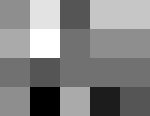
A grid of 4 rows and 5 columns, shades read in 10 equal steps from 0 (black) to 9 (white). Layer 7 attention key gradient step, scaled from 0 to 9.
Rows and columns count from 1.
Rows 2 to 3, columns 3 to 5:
4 5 5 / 4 4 4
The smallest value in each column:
4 0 3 1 3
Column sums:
20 20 17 17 19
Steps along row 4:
down up down up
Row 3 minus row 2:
-2 -6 0 -1 -1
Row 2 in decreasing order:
9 6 5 5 4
